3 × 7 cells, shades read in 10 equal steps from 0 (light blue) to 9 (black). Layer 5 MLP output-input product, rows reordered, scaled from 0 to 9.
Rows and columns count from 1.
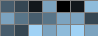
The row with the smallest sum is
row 3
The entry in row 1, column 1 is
5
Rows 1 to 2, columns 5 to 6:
9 8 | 2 2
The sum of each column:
12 16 13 8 12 10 9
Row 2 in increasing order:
2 2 2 4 4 5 6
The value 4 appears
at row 2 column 2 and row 2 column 4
